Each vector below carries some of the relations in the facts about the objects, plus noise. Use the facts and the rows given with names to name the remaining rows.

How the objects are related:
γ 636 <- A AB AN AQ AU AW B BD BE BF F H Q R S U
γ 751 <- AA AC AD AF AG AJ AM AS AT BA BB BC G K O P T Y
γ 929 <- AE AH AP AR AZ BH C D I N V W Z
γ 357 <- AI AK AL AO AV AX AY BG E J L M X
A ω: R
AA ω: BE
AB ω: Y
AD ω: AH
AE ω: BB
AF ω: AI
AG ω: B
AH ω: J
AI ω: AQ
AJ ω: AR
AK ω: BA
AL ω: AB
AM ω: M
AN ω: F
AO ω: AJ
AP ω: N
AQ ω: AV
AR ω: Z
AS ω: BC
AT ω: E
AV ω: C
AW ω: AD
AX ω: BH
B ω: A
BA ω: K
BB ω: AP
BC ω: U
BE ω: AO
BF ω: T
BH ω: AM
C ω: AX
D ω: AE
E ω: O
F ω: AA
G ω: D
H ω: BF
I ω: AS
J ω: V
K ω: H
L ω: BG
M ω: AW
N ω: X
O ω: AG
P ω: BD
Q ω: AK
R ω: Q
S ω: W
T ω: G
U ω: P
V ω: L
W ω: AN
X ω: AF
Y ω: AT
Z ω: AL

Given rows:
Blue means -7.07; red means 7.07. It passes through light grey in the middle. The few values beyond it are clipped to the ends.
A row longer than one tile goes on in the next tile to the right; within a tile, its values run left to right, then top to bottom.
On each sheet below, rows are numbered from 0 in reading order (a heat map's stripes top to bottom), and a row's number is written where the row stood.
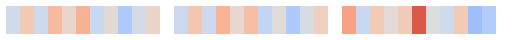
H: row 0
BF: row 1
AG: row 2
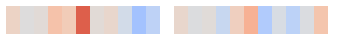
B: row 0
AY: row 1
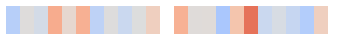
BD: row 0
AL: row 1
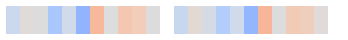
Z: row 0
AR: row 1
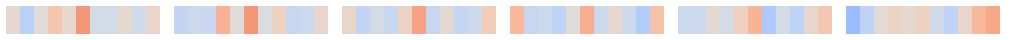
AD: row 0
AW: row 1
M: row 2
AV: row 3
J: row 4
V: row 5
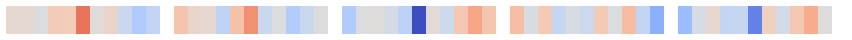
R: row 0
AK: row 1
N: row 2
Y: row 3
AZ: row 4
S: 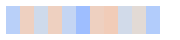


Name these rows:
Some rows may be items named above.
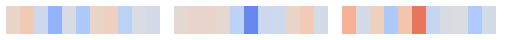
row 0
AO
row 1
BB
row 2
E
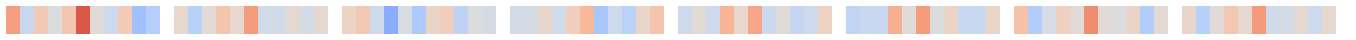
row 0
AG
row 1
AD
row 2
AO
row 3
BG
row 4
AU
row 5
AW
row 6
AM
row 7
AD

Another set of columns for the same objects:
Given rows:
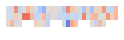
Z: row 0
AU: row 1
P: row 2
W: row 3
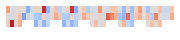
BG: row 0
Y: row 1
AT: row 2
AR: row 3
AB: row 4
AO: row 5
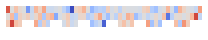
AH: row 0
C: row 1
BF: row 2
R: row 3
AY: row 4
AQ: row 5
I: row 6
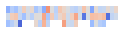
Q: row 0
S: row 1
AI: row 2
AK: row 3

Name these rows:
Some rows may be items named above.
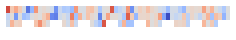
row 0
AD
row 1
M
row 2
BE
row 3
BB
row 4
E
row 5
AX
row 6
AU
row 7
BH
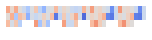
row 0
BH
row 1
AQ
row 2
AI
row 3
M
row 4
M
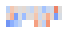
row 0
BA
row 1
X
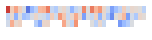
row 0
AD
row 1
AA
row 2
X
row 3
AM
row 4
K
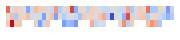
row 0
V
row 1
AF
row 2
AG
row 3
AV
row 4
AL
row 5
AW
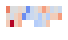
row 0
J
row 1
AJ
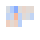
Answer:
AU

